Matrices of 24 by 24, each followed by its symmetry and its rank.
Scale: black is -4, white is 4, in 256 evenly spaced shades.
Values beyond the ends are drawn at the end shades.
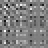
antisymmetric, rank two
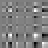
symmetric, rank one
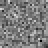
symmetric, full rank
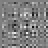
antisymmetric, rank two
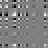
symmetric, rank one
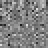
neither, rank five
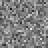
neither, full rank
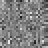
neither, rank five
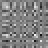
symmetric, rank two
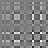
symmetric, rank one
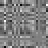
antisymmetric, rank two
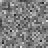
symmetric, full rank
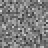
neither, full rank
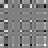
symmetric, rank one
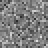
symmetric, full rank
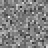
neither, full rank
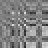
symmetric, rank two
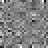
neither, rank five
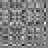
antisymmetric, rank two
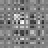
symmetric, rank two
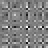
symmetric, rank two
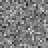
symmetric, full rank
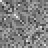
symmetric, full rank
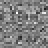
neither, rank five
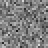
neither, full rank
